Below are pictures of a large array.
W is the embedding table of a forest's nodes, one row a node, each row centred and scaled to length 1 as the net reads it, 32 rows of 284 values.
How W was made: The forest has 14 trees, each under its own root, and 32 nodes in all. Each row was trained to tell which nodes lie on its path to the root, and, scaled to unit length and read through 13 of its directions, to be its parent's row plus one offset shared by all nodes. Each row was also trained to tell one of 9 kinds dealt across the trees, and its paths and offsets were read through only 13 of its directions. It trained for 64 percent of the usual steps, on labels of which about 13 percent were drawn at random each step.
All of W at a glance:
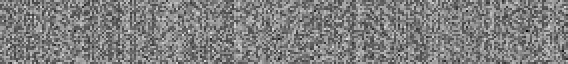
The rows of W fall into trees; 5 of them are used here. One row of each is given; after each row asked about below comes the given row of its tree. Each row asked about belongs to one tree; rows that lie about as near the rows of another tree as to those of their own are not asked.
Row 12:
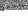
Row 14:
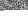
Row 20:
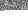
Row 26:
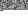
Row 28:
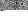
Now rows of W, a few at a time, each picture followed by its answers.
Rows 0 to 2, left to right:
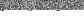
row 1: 20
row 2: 12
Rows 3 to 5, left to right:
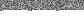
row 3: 26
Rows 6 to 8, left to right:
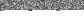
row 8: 26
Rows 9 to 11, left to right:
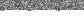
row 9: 20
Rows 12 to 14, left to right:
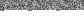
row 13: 12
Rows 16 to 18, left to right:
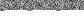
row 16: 14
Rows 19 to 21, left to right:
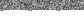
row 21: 20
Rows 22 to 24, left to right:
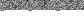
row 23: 28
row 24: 28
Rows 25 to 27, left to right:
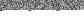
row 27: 12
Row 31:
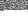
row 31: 26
